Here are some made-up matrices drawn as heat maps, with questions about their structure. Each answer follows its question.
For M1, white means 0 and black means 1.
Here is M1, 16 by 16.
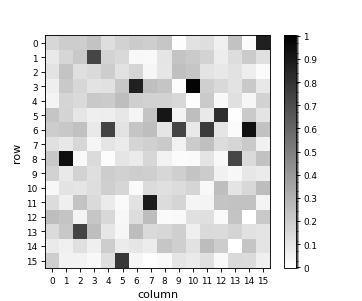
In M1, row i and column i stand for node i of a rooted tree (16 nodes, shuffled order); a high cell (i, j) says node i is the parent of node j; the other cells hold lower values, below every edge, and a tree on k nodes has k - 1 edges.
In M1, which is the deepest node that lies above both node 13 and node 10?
8
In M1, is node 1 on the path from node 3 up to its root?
yes
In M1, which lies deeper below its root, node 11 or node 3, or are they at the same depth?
node 11
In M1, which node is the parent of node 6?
3
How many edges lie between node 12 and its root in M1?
3
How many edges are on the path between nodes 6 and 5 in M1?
4
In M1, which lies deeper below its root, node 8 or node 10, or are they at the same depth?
node 10
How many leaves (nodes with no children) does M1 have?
7
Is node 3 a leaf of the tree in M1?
no
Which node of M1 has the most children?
6
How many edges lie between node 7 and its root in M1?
8
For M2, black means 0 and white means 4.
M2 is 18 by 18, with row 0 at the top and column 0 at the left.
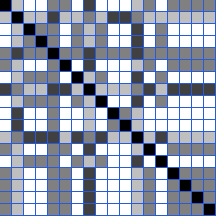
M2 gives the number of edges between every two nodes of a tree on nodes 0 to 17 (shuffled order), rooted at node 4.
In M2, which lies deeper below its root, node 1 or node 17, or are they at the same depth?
node 17
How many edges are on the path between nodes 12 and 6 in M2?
4
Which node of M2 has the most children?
7
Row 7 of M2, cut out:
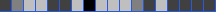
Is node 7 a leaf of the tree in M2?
no
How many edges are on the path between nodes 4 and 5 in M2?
2
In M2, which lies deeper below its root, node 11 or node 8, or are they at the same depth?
node 8
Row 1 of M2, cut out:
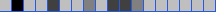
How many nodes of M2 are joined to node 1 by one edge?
3
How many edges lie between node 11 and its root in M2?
1
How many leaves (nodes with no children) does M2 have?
14
